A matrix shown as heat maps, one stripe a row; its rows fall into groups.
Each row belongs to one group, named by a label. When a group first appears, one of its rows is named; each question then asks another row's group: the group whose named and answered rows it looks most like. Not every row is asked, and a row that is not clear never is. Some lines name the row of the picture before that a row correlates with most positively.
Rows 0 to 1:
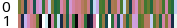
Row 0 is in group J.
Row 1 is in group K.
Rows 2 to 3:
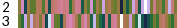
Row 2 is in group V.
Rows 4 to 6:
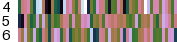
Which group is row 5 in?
K
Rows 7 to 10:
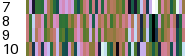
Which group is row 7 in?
V
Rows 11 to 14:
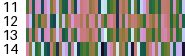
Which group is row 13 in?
J
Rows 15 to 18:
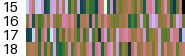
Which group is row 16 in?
V
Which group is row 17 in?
K
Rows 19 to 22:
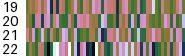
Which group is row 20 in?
J
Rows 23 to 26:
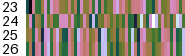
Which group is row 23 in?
K
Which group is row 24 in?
V
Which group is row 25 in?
J
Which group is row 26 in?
J
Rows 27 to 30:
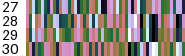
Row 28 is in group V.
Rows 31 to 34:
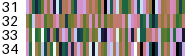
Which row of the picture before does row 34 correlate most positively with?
28
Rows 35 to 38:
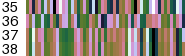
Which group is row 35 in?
V
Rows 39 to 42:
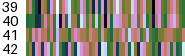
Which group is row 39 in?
K
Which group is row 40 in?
K
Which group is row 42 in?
J
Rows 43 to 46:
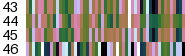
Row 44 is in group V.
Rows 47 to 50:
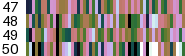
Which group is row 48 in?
V
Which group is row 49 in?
K
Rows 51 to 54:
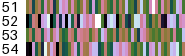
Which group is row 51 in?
V
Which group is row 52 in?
K
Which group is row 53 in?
J
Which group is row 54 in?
K
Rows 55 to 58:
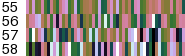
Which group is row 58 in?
K
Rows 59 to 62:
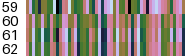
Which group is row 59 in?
V
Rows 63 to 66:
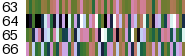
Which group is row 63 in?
K
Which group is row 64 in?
K
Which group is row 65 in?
J
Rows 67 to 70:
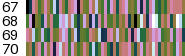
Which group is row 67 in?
K
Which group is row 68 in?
V
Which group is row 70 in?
V
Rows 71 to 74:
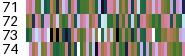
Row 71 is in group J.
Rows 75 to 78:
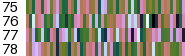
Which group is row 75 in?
J
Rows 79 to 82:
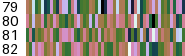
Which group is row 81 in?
V
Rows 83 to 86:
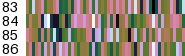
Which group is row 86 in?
V
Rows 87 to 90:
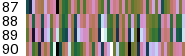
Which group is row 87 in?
K
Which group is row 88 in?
J
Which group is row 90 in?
V
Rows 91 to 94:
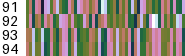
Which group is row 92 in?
V
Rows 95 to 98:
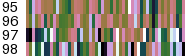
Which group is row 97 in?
K
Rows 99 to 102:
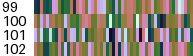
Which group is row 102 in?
K
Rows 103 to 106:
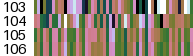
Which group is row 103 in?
V
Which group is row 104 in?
K
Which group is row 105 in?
J
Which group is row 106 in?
J
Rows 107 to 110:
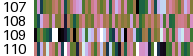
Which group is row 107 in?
V
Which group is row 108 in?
K
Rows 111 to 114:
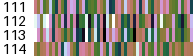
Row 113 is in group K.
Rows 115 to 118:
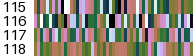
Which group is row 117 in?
J
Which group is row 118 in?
V
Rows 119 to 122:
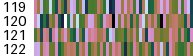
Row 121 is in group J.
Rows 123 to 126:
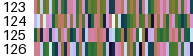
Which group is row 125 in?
J
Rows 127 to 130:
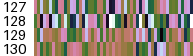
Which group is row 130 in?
V
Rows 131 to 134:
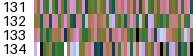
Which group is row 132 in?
J
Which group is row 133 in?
V
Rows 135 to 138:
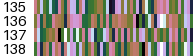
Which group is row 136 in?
V
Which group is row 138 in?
V
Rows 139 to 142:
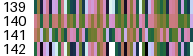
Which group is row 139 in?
J
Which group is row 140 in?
J
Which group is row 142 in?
J
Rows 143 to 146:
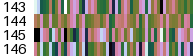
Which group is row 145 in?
K
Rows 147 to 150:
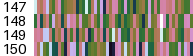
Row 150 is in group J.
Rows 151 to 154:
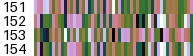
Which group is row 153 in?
K
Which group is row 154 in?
V
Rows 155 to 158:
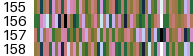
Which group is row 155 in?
V
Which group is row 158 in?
V
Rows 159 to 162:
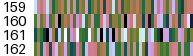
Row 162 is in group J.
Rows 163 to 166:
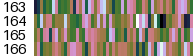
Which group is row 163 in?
K
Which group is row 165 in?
J
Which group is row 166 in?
V
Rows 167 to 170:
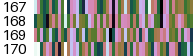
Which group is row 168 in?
K
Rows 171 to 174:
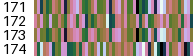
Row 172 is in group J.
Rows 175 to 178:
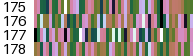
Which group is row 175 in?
K
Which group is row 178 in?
J
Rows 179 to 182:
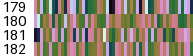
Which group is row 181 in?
K
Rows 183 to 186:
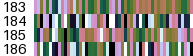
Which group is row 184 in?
J
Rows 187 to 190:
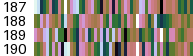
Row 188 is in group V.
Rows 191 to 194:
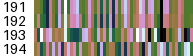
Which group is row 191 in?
K
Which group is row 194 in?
V
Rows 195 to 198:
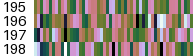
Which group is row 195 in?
J
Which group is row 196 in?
V
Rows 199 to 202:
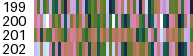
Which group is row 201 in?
V
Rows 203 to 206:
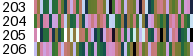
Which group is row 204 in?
J
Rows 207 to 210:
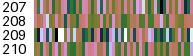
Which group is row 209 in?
K
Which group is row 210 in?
J
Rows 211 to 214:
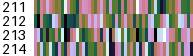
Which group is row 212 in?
K
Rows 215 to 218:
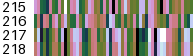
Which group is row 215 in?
K
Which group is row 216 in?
J
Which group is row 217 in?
V
